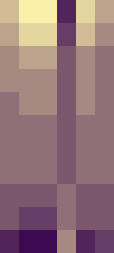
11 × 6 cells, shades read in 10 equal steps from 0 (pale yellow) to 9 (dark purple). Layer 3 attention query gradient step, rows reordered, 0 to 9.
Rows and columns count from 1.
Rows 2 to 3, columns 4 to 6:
7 2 4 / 6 4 5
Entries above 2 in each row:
2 3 6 6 6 6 6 6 6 6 6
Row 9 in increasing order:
5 6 6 6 6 6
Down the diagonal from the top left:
2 1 3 6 4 5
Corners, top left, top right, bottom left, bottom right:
2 3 8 7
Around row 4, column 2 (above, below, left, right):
3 4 4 4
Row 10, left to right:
6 7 7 5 6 6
